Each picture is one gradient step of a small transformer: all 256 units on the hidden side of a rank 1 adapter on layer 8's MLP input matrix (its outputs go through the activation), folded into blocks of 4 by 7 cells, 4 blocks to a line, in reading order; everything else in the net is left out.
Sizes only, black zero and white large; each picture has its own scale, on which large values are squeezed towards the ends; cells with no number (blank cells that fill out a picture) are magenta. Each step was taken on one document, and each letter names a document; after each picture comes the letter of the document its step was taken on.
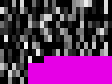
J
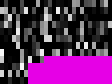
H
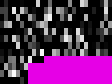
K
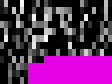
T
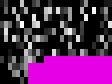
T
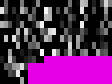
K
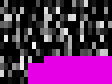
J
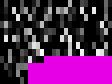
K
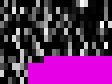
J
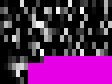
K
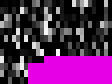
J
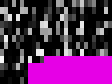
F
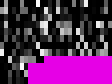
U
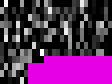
J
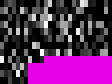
U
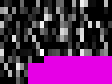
U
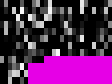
T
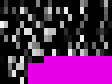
K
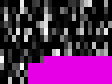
J
